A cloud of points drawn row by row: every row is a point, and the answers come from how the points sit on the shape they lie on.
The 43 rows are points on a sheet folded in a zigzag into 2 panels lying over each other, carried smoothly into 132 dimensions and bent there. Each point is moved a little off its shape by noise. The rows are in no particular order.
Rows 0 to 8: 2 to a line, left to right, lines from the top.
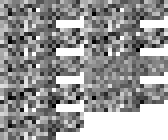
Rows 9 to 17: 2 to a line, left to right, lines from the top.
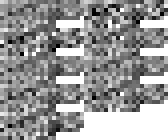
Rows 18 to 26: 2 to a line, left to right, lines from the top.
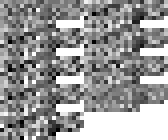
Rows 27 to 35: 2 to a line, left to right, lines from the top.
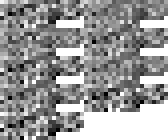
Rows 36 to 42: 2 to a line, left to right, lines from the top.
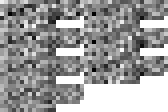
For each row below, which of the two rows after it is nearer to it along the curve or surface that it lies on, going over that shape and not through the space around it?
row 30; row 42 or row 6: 6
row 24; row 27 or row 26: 26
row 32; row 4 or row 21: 21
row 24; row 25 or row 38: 38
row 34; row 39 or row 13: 39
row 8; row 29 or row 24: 29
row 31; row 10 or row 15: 10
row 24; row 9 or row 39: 39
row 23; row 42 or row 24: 42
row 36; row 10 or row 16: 10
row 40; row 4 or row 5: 5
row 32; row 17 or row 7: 17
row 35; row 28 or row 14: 14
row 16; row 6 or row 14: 6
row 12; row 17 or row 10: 10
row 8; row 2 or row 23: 23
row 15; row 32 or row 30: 32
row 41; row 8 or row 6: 6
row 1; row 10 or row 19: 10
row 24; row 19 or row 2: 2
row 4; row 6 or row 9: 6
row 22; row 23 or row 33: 33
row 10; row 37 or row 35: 35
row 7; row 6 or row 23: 6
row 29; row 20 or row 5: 5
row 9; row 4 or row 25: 25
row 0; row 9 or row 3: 3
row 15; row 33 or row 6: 6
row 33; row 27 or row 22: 22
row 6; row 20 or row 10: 10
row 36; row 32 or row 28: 32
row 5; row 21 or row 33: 21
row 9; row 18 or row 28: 28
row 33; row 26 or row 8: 26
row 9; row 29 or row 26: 29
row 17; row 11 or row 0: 11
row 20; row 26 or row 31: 31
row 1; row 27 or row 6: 6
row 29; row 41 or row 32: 32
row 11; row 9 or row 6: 6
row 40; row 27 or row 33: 27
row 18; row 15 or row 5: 15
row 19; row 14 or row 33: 14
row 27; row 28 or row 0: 28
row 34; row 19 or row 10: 10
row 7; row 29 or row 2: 2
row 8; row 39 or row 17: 17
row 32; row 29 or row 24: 29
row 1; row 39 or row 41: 41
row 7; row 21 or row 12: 12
